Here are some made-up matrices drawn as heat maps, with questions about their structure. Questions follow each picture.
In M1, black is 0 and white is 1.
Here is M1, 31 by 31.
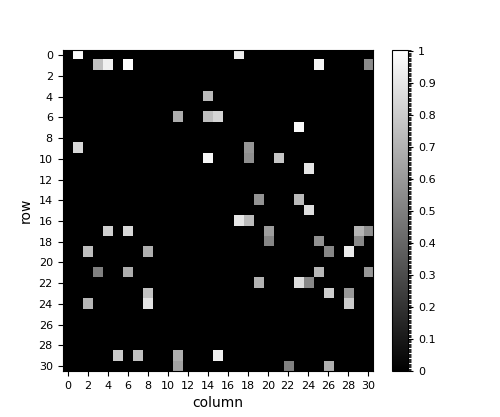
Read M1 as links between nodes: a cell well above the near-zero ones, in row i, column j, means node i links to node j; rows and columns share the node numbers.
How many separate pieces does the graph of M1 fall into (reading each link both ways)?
4
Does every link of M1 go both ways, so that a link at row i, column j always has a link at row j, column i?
no
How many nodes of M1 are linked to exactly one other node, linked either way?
1
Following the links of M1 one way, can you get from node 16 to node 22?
yes
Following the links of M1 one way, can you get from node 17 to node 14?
yes
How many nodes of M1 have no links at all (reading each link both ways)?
3
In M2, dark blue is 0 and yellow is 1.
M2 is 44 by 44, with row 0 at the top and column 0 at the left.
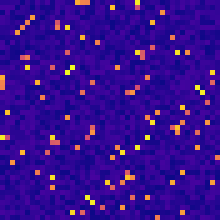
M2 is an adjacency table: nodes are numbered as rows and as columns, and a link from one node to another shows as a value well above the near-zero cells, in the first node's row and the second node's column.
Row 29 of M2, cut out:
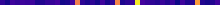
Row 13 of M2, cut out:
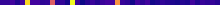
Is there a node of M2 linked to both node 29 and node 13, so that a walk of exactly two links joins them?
yes
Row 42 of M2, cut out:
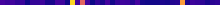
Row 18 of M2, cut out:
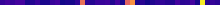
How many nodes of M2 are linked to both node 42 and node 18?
1
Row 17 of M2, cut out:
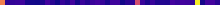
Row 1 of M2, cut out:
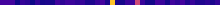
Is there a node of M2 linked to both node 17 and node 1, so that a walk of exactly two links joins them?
yes
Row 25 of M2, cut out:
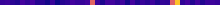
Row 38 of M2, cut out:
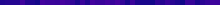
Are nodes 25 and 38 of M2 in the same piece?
no
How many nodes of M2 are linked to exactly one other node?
11
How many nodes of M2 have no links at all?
3
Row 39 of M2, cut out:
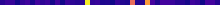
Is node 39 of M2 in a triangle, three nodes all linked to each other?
no
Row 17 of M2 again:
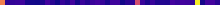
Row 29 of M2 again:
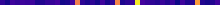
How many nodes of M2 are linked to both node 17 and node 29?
2
